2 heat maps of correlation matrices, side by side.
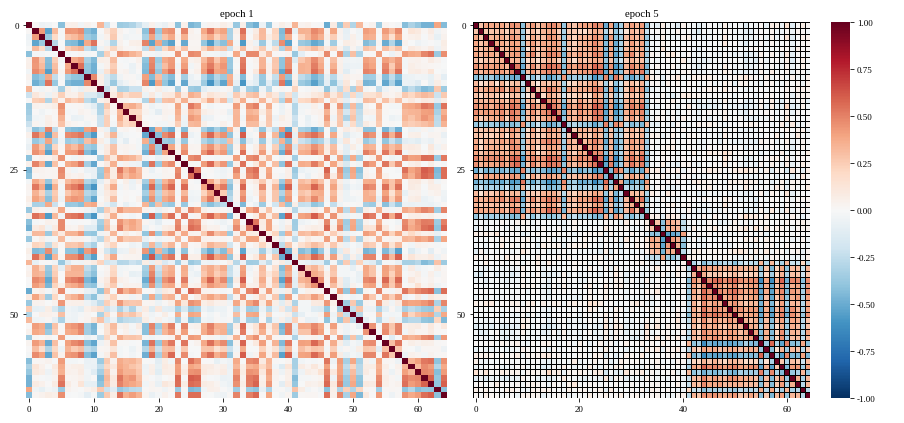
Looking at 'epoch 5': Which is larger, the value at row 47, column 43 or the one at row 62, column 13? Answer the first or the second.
the first
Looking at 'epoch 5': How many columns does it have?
65
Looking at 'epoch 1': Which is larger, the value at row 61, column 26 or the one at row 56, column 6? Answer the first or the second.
the first
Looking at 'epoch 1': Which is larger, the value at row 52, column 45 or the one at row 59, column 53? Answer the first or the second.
the first
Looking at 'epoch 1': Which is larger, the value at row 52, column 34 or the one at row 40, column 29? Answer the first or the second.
the second
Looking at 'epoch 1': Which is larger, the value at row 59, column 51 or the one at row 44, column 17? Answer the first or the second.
the second
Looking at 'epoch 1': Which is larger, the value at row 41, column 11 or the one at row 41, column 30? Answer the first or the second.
the first
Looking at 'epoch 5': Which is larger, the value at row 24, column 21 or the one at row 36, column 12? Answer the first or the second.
the first
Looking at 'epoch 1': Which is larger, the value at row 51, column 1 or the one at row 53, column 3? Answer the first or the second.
the first
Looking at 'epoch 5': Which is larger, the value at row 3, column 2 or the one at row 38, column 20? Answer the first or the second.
the first
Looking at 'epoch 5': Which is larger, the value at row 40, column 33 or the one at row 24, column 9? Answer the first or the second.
the first
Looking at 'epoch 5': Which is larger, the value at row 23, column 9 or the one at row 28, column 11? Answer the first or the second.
the second
